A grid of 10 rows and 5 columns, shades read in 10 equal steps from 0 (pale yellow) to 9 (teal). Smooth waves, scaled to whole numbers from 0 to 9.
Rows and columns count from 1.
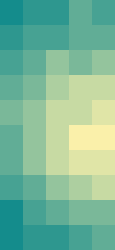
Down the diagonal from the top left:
9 7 4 2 1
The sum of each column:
72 59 46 37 34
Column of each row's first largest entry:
1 1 1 1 1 1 1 1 1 1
